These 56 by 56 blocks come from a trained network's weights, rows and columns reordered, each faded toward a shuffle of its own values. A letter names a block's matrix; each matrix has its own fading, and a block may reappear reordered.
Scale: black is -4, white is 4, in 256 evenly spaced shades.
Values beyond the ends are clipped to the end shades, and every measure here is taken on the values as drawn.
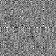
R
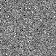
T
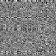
R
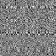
R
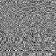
R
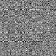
R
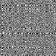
R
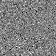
T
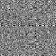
R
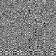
R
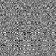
R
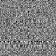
R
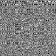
R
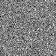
T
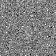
T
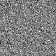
T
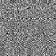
R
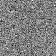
T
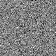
T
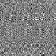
R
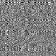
R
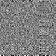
R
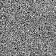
T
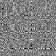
R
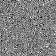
T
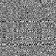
R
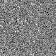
T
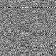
R
